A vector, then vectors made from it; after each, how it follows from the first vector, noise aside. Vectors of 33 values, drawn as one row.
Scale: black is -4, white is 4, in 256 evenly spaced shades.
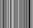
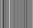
partly zeroed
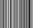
copied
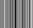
wrapped around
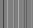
partly zeroed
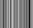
copied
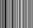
wrapped around
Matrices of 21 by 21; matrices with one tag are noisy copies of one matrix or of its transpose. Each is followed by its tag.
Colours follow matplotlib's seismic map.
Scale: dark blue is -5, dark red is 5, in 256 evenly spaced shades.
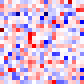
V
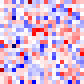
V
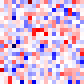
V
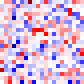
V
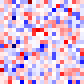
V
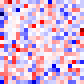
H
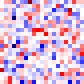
V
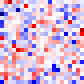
H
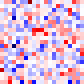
V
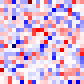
V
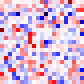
V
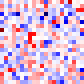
V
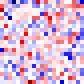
H
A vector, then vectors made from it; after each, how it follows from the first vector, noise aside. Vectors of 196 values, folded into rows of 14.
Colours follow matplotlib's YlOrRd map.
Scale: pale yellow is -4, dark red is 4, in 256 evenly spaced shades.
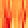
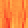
shrunk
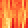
negated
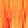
shrunk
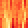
negated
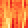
negated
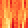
negated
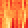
negated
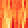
negated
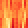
negated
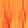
shrunk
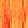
shrunk
